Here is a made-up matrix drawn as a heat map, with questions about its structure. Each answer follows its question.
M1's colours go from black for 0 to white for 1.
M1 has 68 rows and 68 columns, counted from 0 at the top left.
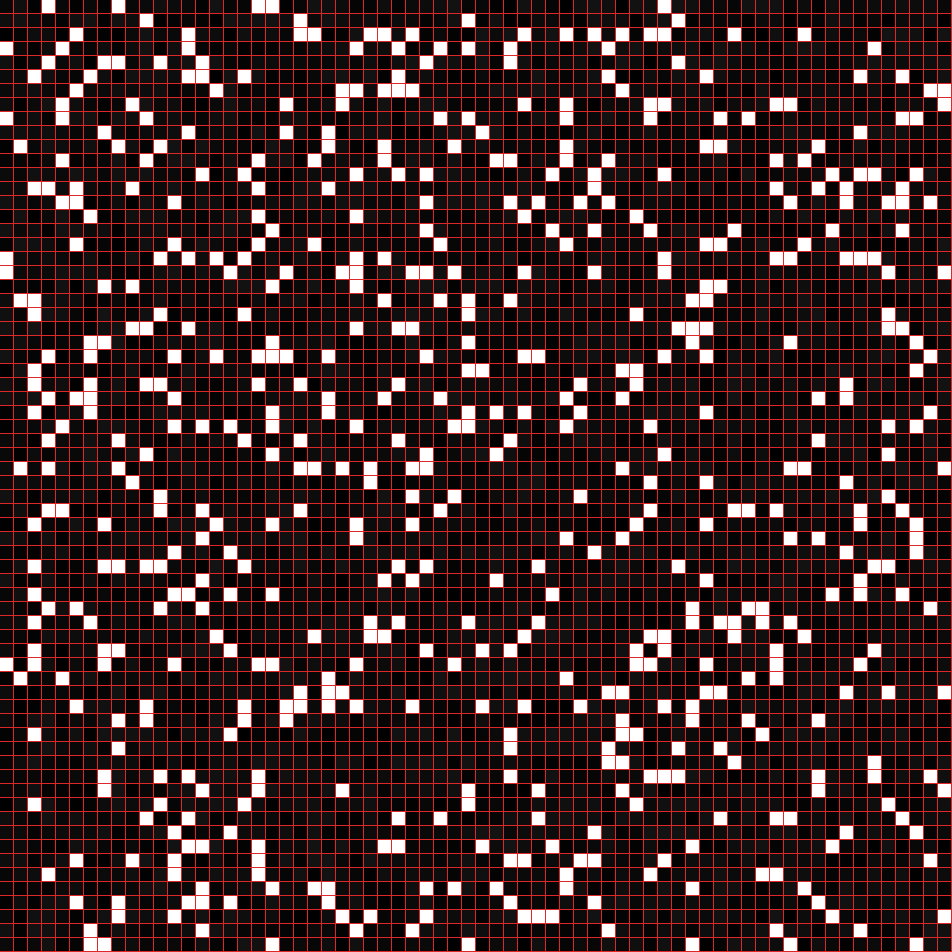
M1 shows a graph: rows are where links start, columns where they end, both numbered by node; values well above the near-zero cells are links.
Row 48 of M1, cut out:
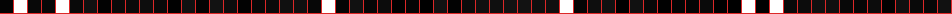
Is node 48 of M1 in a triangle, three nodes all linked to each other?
no
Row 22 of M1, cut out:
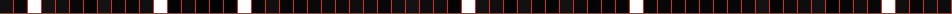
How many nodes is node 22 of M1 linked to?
6
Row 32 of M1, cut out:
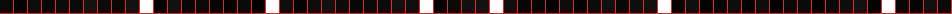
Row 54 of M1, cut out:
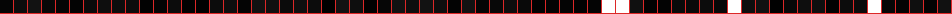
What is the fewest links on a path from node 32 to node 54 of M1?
4
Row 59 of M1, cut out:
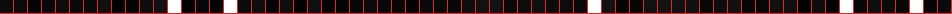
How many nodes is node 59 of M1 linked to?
5
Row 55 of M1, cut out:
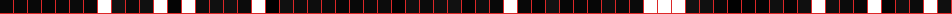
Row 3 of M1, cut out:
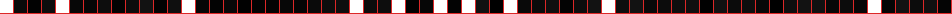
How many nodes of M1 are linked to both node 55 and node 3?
3
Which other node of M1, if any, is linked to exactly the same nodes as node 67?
node 24
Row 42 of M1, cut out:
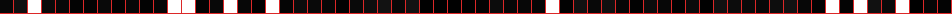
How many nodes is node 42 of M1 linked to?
9
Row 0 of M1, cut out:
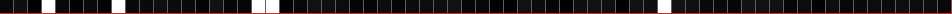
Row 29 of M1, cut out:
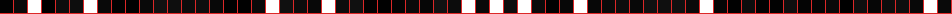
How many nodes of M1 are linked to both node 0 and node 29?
1
